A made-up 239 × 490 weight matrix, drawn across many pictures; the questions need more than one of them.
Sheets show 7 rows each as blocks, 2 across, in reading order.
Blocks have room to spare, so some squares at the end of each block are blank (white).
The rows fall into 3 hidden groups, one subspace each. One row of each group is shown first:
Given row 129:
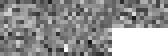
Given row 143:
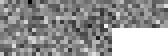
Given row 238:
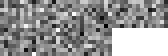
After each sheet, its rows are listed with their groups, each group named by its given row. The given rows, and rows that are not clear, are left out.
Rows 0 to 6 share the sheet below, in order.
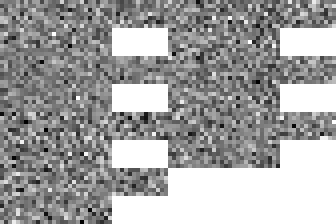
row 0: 129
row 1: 143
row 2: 129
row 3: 143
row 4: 143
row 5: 143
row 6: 129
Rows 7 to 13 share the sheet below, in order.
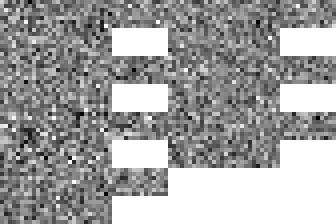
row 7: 143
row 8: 143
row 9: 238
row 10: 129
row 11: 238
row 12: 238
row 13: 238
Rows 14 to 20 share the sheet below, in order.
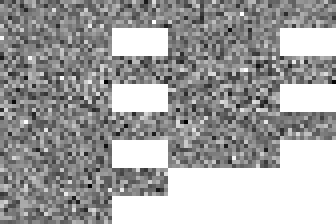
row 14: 143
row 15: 238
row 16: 143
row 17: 238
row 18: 143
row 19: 129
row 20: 129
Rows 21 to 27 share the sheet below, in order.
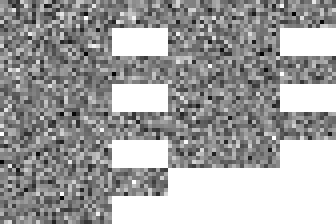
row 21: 238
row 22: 143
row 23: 129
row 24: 238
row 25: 238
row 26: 238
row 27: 238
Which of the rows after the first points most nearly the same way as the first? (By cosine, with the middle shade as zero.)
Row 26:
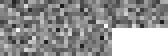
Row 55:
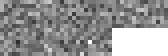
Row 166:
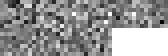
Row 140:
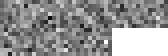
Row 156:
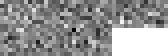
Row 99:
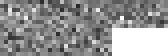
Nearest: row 166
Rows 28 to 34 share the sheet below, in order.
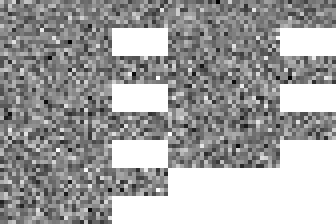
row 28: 238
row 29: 129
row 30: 129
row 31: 129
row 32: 143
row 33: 238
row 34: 129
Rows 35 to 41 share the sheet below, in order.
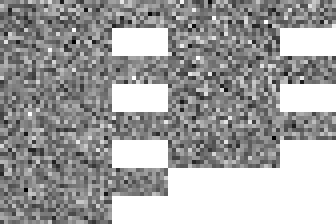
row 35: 129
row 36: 143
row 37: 238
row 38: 143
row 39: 143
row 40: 238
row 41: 143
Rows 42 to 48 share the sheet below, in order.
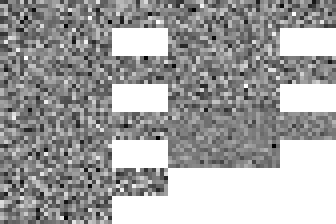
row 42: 129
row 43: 143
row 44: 129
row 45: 143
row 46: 238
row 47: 143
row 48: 129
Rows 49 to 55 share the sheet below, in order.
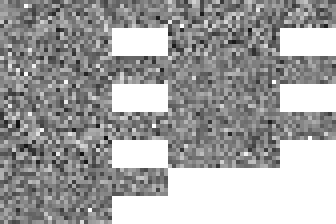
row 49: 238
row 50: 238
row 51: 129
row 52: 143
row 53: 143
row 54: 143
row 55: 129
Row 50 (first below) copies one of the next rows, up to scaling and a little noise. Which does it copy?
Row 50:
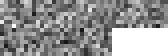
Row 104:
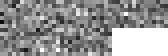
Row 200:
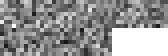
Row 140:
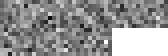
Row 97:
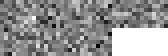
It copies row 200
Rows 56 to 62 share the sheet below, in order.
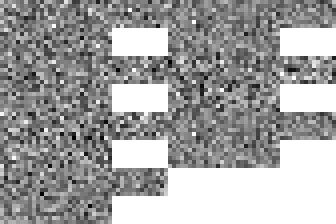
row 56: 238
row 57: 143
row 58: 238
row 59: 238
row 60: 143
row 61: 143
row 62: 238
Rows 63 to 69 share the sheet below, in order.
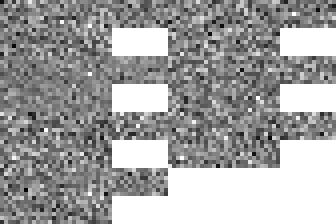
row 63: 143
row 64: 238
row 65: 129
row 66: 129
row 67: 143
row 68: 143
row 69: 143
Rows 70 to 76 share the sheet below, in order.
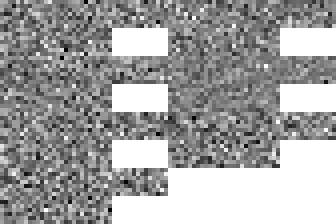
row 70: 129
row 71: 129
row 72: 129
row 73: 238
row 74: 129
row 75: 238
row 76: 238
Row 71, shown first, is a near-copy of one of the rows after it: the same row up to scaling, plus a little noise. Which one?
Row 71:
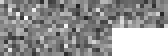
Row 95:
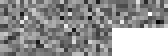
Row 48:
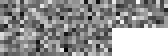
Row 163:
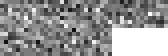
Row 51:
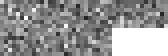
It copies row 51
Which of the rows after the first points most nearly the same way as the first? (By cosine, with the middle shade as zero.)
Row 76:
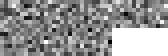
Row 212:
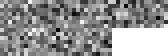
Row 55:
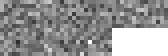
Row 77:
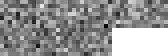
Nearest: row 77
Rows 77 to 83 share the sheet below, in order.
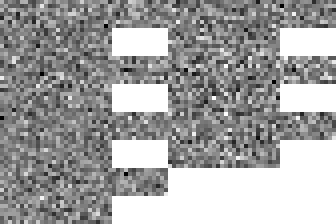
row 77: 238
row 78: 143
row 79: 238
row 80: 238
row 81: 143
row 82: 143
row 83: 238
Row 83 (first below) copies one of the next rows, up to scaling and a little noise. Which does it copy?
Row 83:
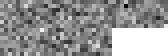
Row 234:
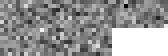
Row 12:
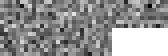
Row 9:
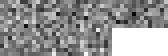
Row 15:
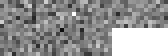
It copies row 234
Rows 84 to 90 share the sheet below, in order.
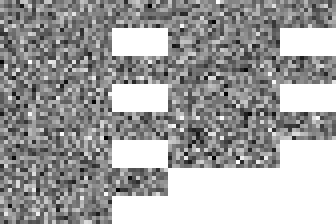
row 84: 238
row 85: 238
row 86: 238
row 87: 238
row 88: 143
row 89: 238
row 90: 238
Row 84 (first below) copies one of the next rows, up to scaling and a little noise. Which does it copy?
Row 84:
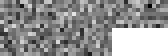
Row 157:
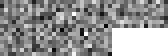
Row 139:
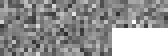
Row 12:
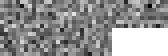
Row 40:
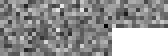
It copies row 12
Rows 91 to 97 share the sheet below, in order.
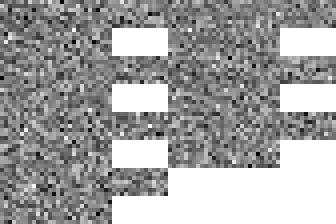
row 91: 129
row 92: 143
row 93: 238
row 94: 129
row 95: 129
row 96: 129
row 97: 238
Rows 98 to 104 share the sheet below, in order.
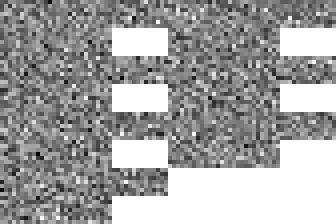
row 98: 129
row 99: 129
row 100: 129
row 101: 143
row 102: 129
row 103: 143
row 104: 238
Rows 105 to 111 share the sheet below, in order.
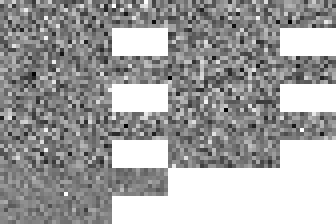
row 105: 143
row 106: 129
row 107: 238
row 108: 238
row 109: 143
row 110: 143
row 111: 129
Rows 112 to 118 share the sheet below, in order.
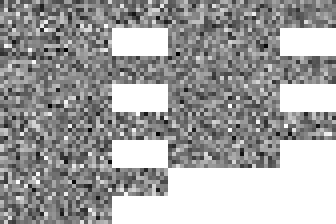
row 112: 238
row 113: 238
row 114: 129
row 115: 143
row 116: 129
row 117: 129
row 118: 129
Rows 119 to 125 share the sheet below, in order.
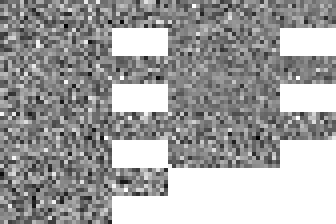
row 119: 129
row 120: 238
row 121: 129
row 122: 129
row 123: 143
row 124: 143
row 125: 238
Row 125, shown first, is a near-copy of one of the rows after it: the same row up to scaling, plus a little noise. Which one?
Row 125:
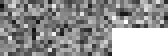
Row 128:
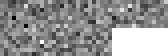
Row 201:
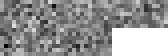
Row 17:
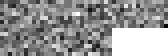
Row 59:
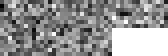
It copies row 59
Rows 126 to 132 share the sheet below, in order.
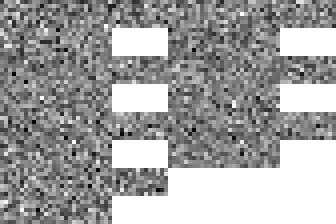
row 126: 238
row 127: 238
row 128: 238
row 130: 129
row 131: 129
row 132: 129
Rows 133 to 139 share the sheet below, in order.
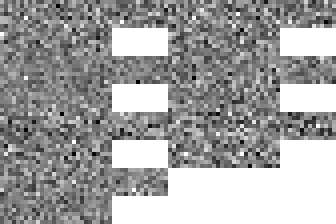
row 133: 129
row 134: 129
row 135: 143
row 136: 143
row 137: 129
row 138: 129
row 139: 238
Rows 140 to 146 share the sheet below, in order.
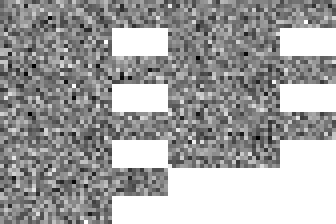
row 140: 238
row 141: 143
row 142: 129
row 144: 143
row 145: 143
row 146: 238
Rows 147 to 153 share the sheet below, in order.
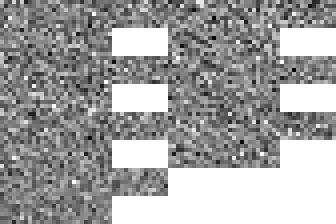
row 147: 143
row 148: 143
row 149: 143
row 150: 143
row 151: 143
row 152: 129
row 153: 238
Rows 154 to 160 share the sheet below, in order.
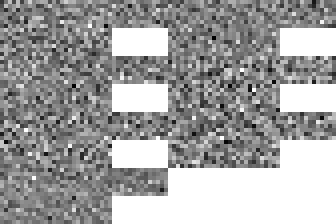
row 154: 143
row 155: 143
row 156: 129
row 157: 238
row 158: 238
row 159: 238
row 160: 129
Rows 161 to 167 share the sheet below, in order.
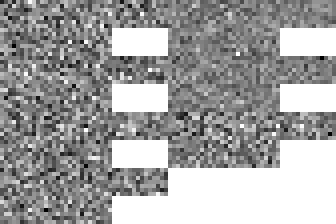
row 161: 143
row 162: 238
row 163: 129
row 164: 143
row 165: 238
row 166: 238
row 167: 238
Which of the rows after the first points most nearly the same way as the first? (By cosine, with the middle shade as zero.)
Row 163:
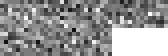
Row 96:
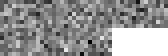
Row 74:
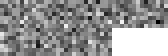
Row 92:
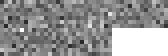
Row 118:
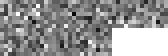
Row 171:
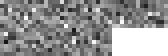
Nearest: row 171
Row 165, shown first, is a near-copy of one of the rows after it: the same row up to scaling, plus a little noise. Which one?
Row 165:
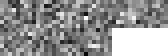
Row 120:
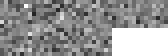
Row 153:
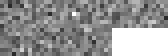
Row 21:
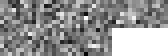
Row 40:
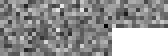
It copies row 21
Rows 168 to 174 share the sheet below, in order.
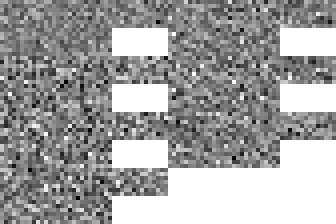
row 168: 129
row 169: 129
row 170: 238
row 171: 129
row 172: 129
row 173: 129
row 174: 143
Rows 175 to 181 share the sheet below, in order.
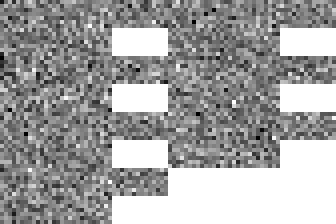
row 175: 143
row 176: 143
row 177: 238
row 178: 129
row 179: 143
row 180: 143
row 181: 143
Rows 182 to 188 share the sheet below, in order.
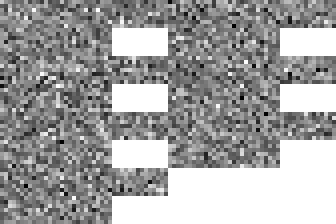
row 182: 129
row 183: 129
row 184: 238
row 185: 129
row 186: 238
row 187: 129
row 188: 129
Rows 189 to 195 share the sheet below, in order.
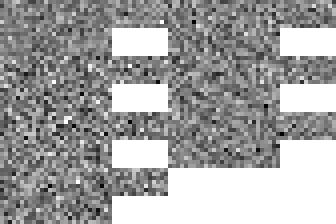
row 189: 238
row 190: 143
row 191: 238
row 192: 143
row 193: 238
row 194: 143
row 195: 238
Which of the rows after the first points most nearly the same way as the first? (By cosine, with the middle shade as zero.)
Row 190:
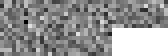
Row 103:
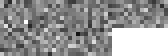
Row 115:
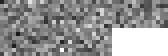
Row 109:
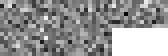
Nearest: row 109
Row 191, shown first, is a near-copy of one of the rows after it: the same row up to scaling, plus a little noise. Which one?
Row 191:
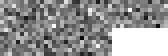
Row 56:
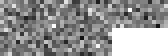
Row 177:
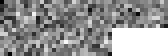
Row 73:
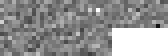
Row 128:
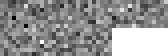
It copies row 56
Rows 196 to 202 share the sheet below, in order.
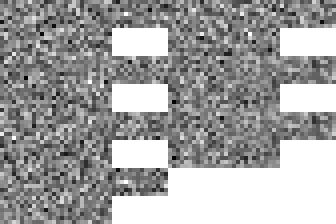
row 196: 238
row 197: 143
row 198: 143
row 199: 238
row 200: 238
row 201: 238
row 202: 238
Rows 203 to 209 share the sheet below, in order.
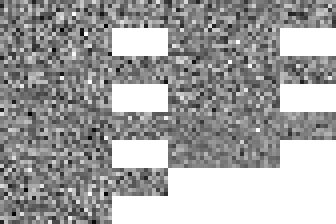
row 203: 238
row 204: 238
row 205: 143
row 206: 238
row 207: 143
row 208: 129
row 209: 143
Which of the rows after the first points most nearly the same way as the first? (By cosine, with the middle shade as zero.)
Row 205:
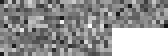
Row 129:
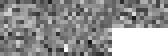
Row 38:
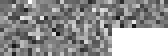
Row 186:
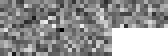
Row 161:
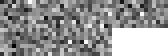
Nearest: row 161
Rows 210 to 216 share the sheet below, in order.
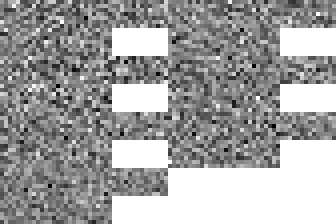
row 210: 238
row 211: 129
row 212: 238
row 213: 129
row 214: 129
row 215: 143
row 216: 143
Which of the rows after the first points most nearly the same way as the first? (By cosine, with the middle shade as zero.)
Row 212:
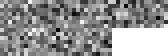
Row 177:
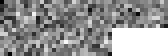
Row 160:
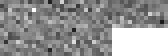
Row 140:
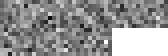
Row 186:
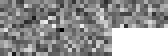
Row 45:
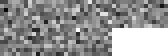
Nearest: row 186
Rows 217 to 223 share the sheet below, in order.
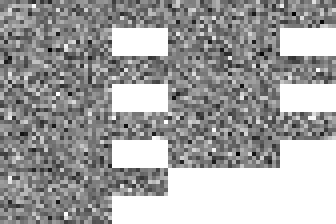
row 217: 129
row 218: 143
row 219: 143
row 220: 129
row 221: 143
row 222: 143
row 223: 129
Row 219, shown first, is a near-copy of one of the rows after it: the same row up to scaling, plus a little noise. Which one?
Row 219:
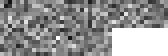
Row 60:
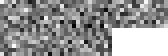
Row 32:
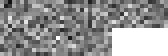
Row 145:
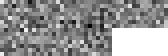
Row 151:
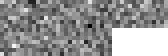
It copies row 32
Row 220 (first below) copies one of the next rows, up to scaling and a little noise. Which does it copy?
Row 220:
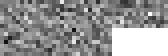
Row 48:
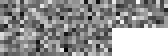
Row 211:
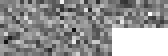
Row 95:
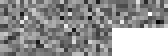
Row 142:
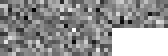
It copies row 211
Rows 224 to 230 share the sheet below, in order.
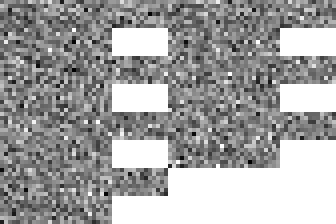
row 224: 129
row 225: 129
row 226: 238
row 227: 143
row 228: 129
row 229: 143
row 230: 143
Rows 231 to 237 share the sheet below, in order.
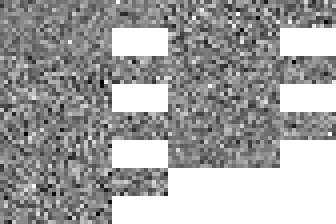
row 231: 238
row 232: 129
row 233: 143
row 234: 238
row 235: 143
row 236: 238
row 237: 238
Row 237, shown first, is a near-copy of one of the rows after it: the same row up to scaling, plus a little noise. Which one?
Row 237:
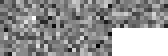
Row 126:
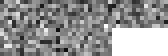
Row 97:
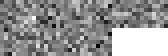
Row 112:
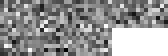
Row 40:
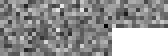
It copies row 97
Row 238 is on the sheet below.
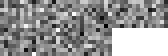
